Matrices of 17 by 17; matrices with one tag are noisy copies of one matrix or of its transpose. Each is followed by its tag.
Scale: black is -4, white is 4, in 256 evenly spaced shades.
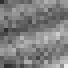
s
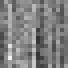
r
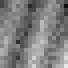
s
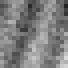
s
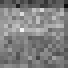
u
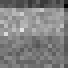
u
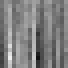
r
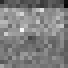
u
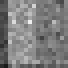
u
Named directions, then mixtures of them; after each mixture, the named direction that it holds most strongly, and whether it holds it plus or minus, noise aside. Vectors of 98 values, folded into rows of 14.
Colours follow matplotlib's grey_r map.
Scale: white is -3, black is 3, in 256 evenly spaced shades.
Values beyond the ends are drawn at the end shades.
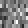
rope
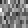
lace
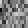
lace, minus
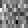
rope, minus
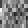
rope, minus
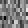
rope, plus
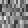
lace, minus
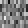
lace, minus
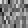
lace, minus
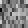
lace, minus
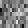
rope, plus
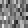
rope, minus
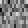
lace, minus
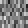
lace, minus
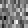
rope, plus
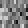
rope, minus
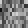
lace, minus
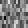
lace, plus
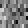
rope, minus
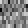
lace, minus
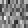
lace, minus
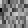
lace, minus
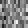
rope, plus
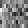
rope, minus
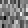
rope, plus
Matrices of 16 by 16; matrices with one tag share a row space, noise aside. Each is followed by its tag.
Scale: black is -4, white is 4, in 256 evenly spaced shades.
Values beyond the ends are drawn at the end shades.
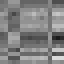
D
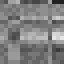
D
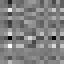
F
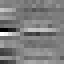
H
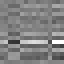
D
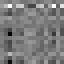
F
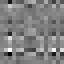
F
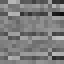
D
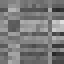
D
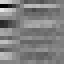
H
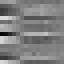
H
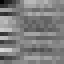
H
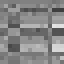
D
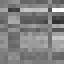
D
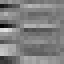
H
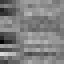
H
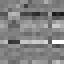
D
